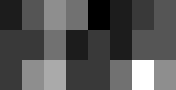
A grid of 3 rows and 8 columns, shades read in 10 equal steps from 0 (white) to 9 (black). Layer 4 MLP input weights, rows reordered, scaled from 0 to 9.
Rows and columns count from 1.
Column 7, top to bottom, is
7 6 0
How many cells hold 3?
1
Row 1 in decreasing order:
9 8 8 7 6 6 5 4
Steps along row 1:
down down up up down down down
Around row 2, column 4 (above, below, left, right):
5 7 5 7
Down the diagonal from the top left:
8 7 3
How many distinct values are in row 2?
4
